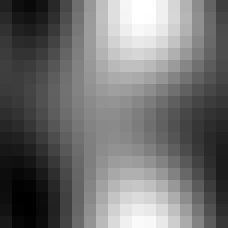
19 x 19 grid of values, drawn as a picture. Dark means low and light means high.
Lone odd cells: none. Ninth with the highest average: top middle. Ninth with the lowest average: bottom left.
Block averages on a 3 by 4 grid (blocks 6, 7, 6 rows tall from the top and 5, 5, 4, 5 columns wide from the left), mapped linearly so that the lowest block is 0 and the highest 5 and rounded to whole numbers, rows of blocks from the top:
1353 | 1331 | 0342
